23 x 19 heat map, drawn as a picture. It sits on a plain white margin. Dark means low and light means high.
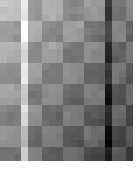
There is an overall slope up to the top left. The top left is the ninth with the highest average. The bottom right is the ninth with the lowest average. Columns 4 and 16 differ from the columns beside them.
